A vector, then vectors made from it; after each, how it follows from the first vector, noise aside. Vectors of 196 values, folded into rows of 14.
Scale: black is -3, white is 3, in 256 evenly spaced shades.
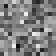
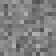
shrunk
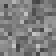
shrunk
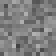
shrunk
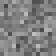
shrunk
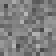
shrunk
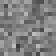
shrunk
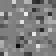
partly zeroed
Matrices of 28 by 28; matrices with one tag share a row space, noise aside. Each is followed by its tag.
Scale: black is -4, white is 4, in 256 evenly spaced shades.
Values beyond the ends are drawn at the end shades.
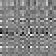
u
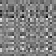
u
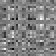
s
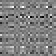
u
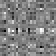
s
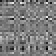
u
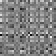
u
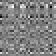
u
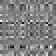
u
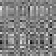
u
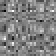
s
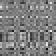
u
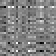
s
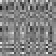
u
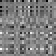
u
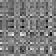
u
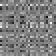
u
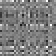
u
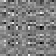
s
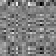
s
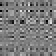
u
